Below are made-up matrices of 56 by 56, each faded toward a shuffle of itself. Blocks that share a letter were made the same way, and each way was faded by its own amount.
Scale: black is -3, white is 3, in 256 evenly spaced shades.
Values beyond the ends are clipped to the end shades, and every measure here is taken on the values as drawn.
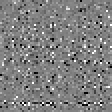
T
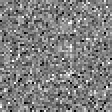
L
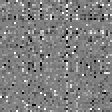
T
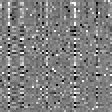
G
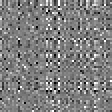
G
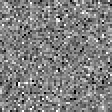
L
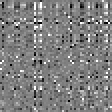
G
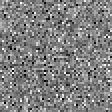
L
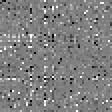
T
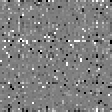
T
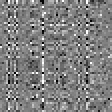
G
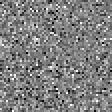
L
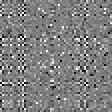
G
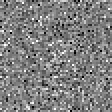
L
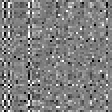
G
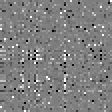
T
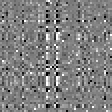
G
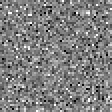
L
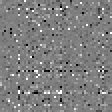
T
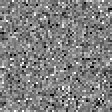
L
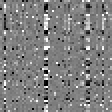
G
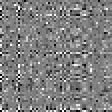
G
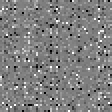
T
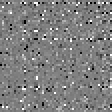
T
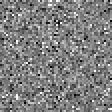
L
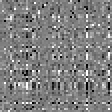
G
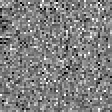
L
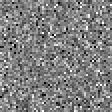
L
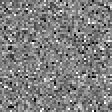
L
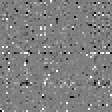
T
